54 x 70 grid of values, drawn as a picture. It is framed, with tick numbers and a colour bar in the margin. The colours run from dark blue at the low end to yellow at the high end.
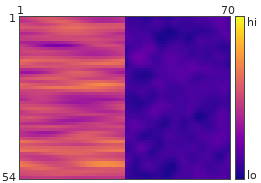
It is made of 1 by 2 panels. Panel 1,1: middling, streaked across. Panel 1,2: very low, blotchy, faint in contrast.
